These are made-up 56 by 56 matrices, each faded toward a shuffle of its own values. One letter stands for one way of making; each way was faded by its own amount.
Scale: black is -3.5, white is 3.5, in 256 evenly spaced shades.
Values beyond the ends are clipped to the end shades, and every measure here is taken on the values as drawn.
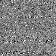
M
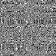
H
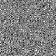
H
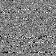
M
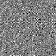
H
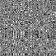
H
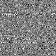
M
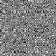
H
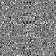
H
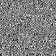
M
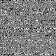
M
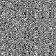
H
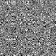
H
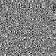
H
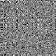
H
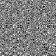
H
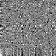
H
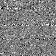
M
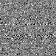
M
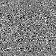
M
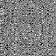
H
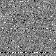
M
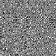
H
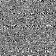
M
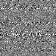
M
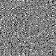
H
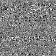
M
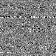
M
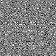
M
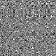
H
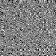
H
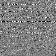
M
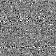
M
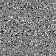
M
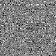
H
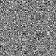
H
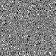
H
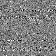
M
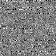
M
